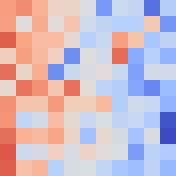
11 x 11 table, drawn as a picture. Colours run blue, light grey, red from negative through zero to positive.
Fine speckle covers the field. Values rise toward the left. On average the colour sits 50% of the way up the scale.
